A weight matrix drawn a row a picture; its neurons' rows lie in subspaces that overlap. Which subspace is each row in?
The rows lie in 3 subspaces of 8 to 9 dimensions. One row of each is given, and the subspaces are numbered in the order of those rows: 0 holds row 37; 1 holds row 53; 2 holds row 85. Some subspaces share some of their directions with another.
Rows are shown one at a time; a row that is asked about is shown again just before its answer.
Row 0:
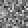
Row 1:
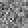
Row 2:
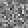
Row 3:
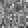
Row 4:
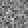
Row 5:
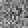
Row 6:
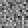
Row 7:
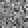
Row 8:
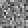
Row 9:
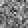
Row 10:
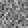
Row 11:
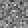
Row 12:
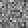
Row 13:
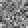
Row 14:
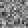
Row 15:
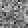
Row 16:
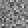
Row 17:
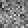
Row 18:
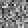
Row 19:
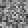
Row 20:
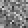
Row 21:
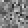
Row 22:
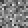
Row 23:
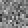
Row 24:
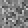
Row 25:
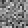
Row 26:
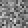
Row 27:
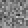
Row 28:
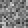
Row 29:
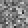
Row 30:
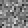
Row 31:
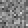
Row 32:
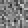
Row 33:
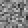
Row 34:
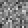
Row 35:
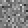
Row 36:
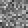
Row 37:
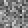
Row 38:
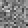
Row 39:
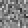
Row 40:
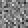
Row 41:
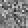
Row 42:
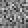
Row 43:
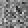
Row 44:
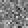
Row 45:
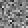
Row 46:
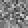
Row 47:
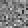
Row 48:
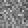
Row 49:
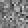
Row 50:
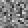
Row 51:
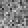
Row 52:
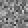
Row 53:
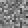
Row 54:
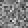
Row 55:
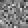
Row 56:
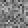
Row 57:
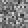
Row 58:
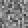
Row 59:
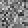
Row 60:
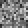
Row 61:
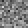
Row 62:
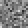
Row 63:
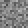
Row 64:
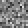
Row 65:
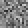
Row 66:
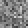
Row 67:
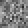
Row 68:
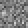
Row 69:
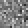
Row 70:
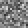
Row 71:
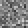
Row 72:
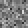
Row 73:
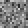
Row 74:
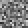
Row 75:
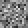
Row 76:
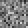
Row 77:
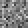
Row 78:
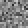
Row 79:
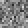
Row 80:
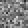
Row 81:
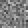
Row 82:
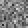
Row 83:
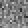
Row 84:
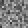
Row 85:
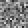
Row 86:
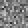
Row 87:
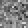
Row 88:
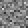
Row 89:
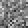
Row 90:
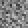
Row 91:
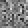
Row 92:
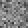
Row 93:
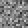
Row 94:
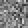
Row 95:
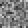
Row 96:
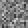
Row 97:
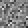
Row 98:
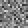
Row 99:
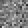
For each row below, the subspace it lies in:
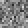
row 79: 0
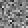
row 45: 2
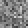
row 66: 0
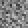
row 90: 1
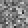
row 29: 0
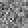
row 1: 1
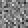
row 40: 2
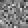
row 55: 1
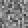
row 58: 1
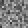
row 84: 1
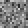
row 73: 0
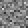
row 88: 2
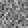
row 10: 1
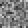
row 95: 1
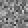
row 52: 2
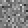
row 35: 2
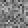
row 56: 2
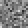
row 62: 2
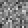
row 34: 2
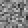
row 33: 0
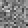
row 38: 2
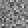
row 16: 1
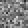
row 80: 1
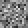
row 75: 0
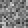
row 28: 2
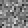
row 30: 1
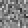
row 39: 1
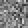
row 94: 0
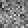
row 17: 2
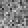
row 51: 1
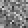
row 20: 0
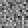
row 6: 1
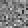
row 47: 2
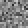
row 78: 1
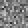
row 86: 2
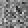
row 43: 0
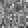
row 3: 1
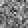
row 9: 0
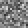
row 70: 1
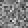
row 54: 1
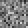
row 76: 1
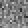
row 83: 1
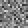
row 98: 2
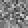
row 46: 0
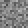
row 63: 2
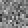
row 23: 0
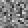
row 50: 0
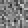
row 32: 1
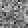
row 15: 2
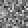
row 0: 2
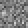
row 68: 2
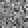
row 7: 0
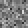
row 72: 2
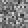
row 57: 0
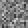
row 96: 1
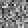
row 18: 2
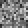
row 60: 2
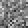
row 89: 1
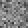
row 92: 2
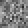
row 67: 0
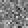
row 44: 0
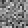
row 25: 0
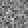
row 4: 1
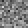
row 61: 1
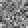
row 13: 2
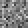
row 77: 2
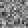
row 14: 2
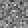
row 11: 2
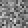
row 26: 1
